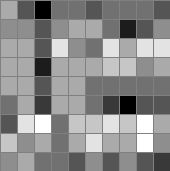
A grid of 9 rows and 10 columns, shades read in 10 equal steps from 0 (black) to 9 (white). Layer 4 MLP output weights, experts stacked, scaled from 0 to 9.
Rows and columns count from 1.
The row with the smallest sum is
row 1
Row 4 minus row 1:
0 3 1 2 2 3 3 3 1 3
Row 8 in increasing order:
4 5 5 6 6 6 6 7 8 9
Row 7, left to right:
3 8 9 4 7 7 8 7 9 6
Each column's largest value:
7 8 9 8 7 8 8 7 9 8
